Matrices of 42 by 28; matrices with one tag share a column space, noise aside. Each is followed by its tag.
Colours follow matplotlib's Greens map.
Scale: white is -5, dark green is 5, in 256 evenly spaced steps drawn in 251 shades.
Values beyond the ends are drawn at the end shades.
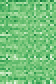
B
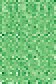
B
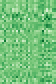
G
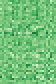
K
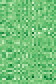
K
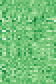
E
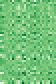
B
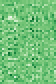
E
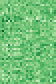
E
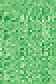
E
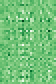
E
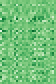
E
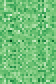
G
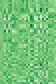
G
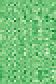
E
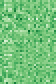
G
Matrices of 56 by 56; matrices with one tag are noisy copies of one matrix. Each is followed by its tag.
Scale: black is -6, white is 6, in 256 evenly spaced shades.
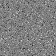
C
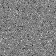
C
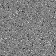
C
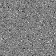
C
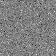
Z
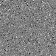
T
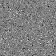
C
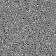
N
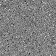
T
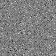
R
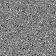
C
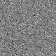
R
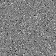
R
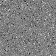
T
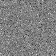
Z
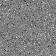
T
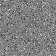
T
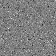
C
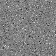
N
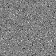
C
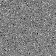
T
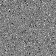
T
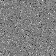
Z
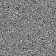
C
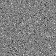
R
